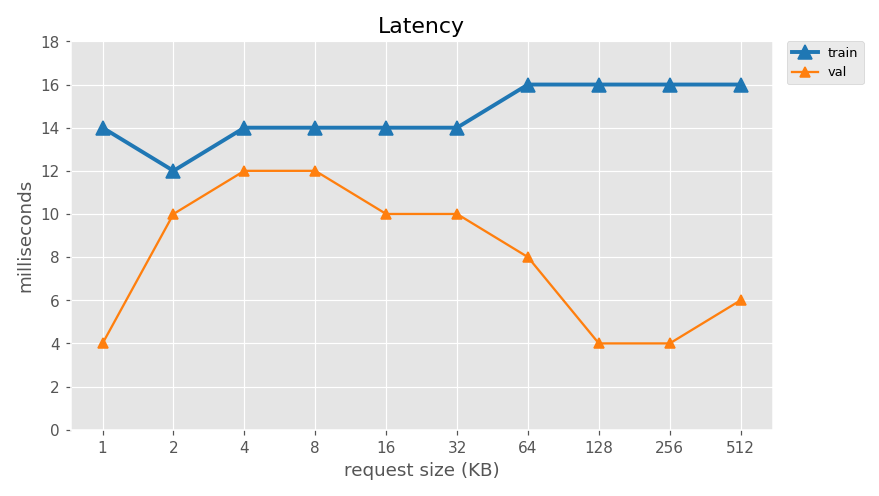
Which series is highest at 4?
train
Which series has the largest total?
train
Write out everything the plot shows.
Title: Latency
x-axis: request size (KB), ticks 1 2 4 8 16 32 64 128 256 512
y-axis: milliseconds, ticks 0 2 4 6 8 10 12 14 16 18
Legend: train, val
Values:
train: 14 12 14 14 14 14 16 16 16 16
val: 4 10 12 12 10 10 8 4 4 6
